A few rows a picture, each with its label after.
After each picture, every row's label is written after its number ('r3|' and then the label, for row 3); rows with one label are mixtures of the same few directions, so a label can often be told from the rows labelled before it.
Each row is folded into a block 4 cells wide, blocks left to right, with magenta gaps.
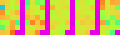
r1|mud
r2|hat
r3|mud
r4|hat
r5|hat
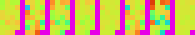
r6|hat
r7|mud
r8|hat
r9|hat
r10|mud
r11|mud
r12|hat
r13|hat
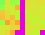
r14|hat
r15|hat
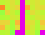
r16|mud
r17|mud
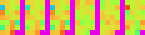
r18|mud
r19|mud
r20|mud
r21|hat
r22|hat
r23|mud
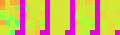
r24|hat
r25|mud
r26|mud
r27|hat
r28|mud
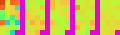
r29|hat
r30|hat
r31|hat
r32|mud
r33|hat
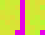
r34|hat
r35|hat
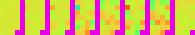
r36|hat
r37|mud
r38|mud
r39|mud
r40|hat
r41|mud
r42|hat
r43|hat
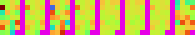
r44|mud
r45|mud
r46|mud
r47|mud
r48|hat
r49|hat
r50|mud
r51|hat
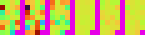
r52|mud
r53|mud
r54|hat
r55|hat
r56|hat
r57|mud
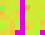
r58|mud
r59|mud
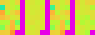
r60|mud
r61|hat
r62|mud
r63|hat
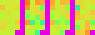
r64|mud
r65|hat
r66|hat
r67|mud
